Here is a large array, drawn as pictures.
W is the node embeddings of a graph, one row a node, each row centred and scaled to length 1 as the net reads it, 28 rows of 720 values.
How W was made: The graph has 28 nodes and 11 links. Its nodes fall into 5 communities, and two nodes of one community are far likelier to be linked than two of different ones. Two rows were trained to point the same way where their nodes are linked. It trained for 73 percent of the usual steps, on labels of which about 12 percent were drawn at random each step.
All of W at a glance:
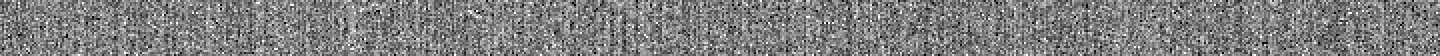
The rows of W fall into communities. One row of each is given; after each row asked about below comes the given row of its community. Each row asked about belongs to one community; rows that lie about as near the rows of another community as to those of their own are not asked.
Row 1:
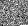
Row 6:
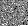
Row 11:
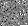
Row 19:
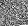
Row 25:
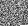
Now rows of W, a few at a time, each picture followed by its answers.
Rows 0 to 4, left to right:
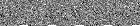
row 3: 19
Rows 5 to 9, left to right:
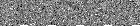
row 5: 11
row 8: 6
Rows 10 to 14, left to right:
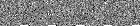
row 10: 25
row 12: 1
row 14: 11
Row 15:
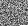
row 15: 1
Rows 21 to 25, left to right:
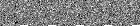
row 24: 6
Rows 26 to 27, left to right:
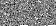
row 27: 11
